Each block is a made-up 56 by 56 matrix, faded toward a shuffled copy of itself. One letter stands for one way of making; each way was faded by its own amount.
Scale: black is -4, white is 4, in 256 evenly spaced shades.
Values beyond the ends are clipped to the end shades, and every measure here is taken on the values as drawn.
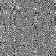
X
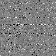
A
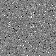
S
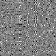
X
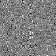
X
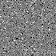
S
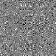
X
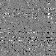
A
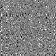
X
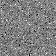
S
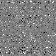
A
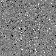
S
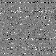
A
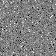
S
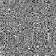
X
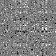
X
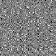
X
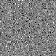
X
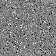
S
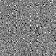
X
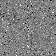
S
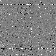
A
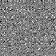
X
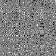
X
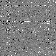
A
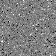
S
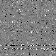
A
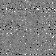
A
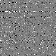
A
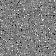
S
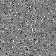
S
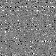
A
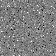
S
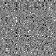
X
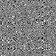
X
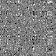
X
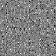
X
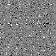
A
